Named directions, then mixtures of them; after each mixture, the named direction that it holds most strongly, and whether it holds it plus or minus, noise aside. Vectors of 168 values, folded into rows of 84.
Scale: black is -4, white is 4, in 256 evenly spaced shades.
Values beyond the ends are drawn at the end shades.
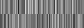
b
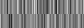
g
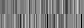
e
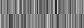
g, plus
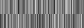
b, plus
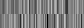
e, plus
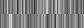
g, minus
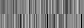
e, plus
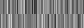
g, minus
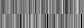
e, plus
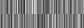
g, plus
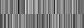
b, plus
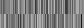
e, plus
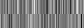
g, plus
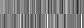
e, minus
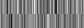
g, plus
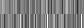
e, minus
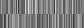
b, plus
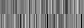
e, plus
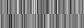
g, plus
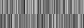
b, plus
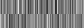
b, minus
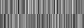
b, plus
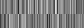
b, plus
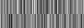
g, plus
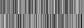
e, plus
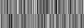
g, plus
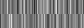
g, minus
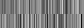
e, plus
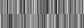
g, plus
